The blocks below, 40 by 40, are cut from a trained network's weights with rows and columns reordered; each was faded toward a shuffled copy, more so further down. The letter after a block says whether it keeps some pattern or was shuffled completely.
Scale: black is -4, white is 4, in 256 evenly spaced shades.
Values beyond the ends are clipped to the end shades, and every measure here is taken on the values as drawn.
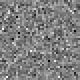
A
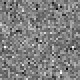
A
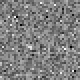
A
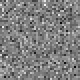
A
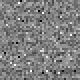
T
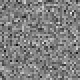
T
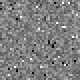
A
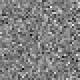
T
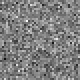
A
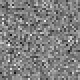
A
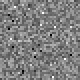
A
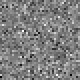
T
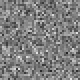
T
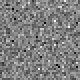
A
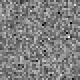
A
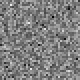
A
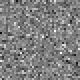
A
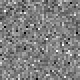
A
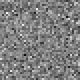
A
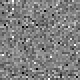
T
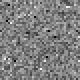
A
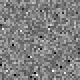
A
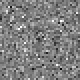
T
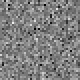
A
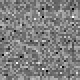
T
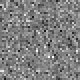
A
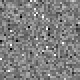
A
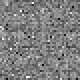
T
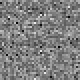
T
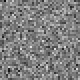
A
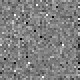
T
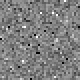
A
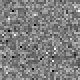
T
